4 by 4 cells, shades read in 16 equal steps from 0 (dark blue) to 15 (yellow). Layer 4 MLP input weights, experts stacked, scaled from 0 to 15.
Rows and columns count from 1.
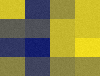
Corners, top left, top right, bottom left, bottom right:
13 13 8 9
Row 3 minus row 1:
-11 -2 3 2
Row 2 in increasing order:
4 5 12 13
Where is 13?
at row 1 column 1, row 1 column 4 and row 2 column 4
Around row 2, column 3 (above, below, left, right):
9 12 4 13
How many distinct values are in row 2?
4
